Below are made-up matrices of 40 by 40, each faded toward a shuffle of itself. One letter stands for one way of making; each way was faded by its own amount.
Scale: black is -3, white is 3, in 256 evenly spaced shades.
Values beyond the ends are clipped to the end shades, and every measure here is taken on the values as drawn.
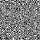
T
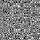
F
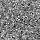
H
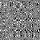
F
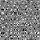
F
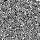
H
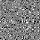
F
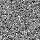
H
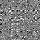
F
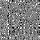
F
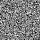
H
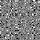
F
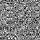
T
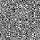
T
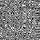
T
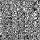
T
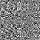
T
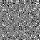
F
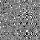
F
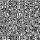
T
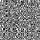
T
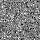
H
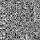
T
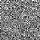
T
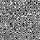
T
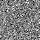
H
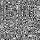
T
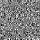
T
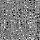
F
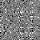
F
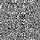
T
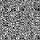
T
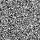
H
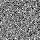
H
